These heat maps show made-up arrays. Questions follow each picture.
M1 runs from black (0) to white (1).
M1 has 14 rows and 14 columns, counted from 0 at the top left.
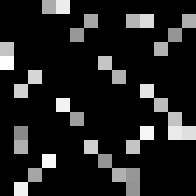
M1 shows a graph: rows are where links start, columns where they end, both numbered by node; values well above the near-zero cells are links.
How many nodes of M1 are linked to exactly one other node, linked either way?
0
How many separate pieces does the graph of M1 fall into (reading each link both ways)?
2
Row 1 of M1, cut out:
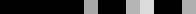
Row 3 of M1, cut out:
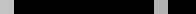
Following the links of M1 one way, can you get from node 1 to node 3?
no
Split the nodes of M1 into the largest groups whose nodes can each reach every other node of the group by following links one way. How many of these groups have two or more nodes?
2
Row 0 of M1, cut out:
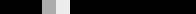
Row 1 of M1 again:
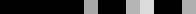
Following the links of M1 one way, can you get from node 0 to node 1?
no
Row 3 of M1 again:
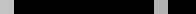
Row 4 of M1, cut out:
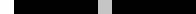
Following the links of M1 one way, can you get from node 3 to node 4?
yes
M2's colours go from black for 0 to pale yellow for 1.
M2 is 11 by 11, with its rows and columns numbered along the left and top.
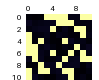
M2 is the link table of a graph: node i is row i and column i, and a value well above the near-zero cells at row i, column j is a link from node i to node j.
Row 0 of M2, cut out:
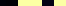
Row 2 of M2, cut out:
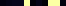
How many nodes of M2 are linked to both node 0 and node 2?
2
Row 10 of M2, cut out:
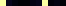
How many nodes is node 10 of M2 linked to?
2
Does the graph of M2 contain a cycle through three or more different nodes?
yes
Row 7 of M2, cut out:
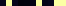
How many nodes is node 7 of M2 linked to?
4
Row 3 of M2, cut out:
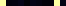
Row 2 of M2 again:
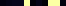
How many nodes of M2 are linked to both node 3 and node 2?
1
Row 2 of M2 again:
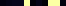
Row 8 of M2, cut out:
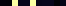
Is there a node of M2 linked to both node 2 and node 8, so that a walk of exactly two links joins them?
no
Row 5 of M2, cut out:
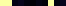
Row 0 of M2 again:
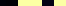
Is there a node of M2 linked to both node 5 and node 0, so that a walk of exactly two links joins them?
no
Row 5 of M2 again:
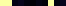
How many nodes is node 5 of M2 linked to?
3
